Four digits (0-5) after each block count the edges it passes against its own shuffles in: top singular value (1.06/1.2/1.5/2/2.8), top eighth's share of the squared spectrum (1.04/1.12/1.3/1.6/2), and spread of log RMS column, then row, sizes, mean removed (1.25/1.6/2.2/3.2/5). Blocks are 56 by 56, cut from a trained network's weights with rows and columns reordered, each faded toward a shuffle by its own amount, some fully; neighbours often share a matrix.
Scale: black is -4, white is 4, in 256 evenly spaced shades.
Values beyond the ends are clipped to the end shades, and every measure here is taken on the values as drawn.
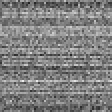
5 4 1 3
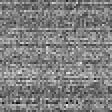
4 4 1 2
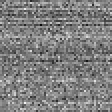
4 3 0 2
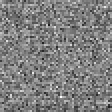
1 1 0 0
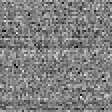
3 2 0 1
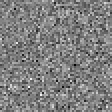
2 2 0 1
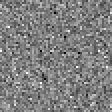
0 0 0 0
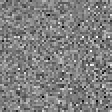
3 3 1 1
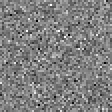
1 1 0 0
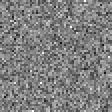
1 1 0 0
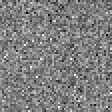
0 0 0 0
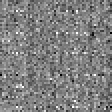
3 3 1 2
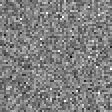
0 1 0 0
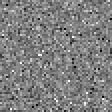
0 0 0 0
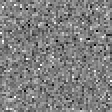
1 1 0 0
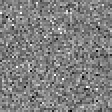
0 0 0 0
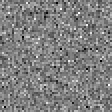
2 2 0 0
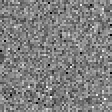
0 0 0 0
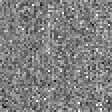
2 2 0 0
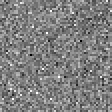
0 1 0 0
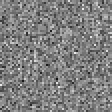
1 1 0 0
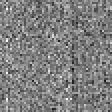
3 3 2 0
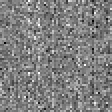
3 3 2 0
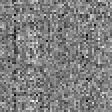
3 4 2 1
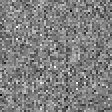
1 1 0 0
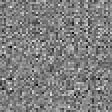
4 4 2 2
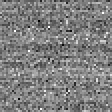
3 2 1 0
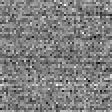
3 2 0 1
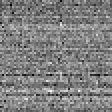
4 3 0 2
